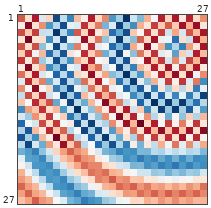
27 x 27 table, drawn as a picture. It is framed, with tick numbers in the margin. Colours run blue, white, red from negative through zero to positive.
A horizontal seam about 70% of the way down splits the table, and the bottom part is calmer. No overall slope runs across the table. Rings spread out from the top right. The ninth with the highest average is the top right. No row or column stands out.
